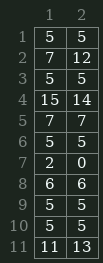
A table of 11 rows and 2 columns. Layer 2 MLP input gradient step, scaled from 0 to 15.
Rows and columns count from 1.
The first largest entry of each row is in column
1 2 1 1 1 1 1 1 1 1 2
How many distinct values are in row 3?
1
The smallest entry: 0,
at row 7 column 2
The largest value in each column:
15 14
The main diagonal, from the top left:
5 12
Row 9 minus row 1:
0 0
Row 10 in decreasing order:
5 5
